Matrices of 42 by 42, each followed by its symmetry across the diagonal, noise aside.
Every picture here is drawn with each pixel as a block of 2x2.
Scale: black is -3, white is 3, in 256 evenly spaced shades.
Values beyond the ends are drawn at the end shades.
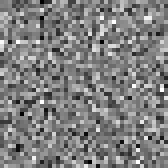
antisymmetric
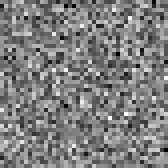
neither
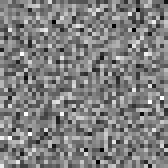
antisymmetric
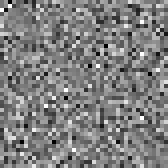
antisymmetric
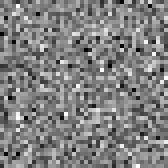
neither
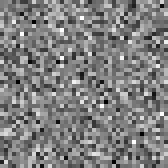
antisymmetric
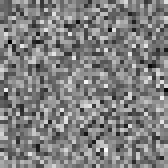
neither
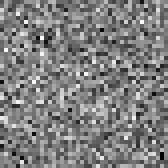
neither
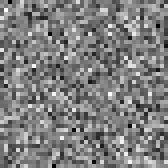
neither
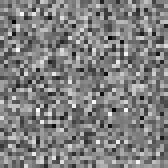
antisymmetric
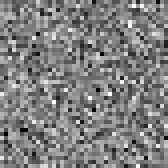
antisymmetric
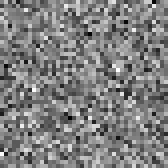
antisymmetric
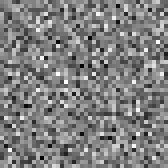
antisymmetric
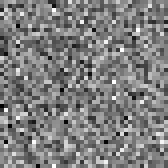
neither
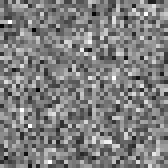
neither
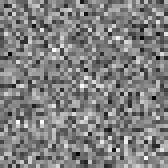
neither
